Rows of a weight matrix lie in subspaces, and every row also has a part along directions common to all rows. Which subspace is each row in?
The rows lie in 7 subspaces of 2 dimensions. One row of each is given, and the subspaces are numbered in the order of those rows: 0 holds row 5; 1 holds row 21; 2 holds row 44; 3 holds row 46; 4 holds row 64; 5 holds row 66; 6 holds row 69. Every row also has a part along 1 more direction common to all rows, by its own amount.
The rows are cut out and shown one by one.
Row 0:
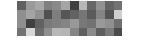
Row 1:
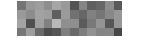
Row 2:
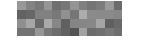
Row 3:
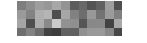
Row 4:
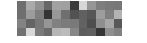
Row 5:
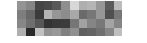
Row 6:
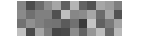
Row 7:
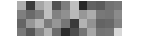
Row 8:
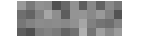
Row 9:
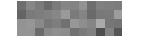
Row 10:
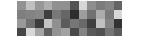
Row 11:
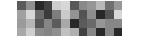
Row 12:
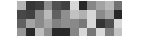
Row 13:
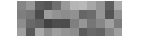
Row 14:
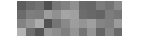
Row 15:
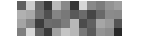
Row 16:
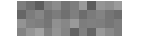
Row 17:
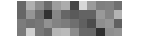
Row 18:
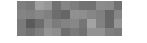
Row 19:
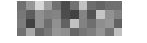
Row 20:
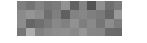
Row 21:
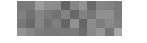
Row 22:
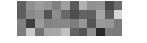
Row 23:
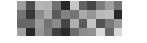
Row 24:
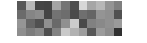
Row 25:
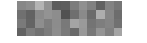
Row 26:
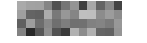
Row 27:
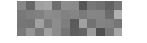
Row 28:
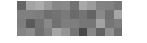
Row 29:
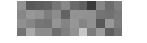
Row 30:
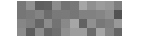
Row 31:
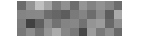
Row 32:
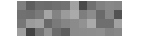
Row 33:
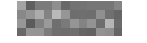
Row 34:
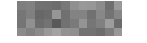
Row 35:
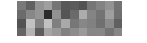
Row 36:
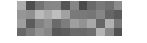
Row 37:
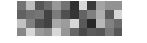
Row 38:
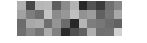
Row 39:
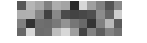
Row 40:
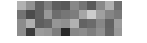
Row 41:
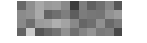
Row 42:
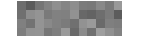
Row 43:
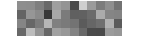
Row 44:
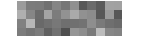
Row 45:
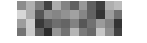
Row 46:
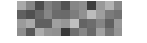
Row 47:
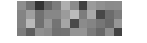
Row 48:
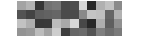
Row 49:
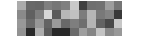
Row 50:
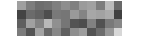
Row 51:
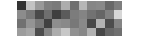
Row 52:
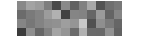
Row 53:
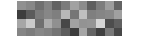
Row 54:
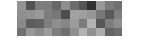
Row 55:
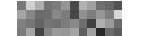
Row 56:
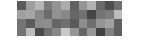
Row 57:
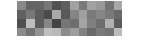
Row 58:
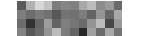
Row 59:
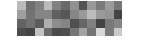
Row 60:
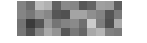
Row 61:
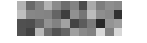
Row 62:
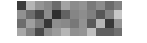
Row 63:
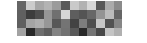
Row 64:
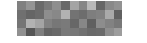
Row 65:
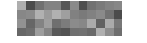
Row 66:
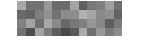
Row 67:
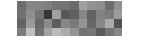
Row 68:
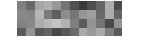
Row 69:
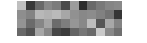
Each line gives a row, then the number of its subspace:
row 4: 6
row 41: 0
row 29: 4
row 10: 5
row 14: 5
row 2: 5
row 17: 6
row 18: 4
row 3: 0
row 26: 3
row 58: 4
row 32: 5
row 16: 3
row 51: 6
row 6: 1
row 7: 2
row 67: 0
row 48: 3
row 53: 5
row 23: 1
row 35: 0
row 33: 6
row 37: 3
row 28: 4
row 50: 6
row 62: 6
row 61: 5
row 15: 2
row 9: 5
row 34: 0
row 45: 2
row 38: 2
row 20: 4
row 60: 4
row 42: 3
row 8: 1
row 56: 3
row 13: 0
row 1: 0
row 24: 2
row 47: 1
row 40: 3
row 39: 5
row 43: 6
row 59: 5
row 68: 0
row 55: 3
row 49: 0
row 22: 2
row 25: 1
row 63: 4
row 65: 6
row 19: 1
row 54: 4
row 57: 0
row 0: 4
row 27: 2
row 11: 1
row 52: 1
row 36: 6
